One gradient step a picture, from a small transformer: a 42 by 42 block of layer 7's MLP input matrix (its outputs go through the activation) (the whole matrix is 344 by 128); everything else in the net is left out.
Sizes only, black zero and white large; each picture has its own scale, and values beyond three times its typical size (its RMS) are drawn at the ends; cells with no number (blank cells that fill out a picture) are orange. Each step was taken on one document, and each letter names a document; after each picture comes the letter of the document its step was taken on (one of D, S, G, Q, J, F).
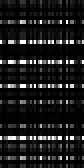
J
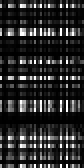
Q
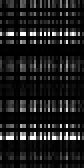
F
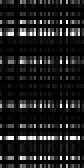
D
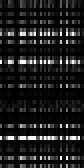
D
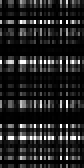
D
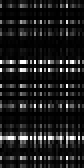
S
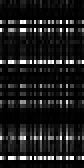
J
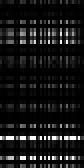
F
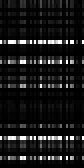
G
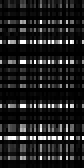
G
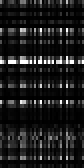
J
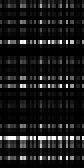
G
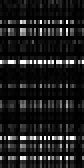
J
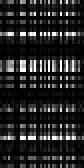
F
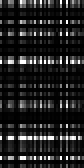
D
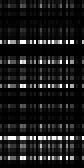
G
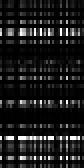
Q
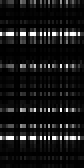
F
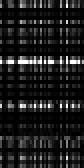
D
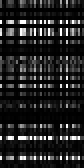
Q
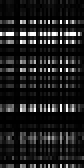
F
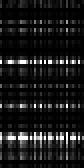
S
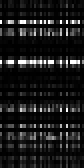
D
